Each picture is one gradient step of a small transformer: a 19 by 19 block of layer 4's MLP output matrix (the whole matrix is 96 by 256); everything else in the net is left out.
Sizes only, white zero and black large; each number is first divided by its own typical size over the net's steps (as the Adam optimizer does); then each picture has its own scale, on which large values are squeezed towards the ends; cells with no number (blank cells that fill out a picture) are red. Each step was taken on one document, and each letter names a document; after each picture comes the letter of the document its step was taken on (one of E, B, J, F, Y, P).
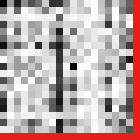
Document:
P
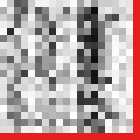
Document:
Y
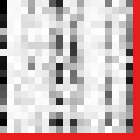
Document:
P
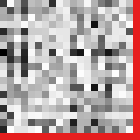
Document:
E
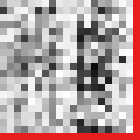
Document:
Y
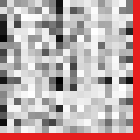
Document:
P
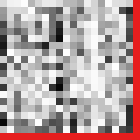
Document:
P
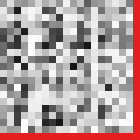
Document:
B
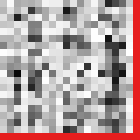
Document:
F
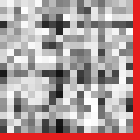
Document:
B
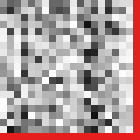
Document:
Y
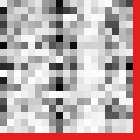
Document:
P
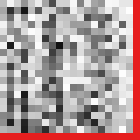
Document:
Y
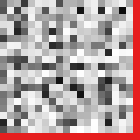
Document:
E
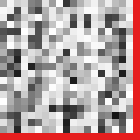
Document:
F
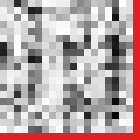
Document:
F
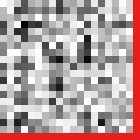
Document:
B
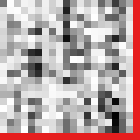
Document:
F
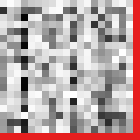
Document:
E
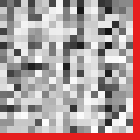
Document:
F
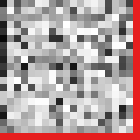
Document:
E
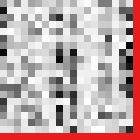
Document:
P
